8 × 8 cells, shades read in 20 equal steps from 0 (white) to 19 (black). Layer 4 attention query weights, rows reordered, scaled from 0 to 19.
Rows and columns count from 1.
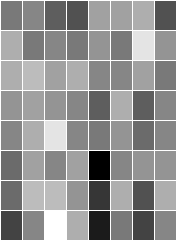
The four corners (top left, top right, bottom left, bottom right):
10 13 14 9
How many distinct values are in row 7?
6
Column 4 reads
13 10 6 9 9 7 8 6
